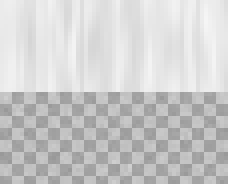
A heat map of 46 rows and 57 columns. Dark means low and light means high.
The table splits into 2 rows of 1 panel. Panel 1,1: very high, streaked downward, faint in contrast. Panel 2,1: high, checkered.
